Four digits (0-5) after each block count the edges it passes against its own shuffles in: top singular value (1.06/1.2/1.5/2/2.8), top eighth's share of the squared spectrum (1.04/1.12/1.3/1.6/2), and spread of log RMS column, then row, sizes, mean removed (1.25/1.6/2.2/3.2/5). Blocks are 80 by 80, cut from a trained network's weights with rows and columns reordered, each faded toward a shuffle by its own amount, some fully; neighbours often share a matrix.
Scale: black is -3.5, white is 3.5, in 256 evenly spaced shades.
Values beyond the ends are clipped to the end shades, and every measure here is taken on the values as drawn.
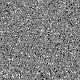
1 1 0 0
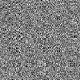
4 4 2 2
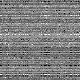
5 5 3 3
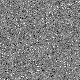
0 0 0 0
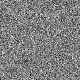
0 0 0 0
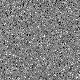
1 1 0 0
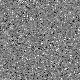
0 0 0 0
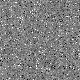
2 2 0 1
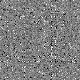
3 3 2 2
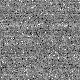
2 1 0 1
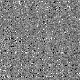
3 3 1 2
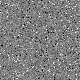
0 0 0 0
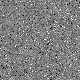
0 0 0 0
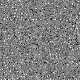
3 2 0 1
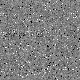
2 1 0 1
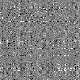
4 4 1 3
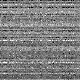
5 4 2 3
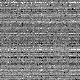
5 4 2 3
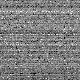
4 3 1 2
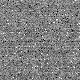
2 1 0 0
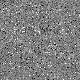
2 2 0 1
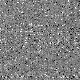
2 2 0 2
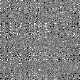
3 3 1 3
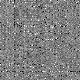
3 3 1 3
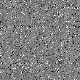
2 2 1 2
